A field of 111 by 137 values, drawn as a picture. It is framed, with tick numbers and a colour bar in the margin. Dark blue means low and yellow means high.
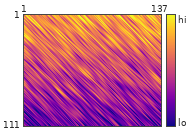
Average level on the scale: 50%. Slope: up to the top. Grain: diagonal, down to the right.
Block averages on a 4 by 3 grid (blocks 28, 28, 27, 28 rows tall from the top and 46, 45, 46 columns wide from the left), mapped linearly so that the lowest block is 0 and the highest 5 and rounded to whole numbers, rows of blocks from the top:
555 / 333 / 222 / 000
